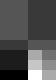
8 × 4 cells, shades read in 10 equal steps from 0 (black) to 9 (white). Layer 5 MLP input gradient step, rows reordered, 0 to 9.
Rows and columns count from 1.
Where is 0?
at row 8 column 1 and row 8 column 2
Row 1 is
3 3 2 2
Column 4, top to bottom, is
2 2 2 2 3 4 5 6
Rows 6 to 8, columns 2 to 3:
1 6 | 1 7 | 0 9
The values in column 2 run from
0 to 3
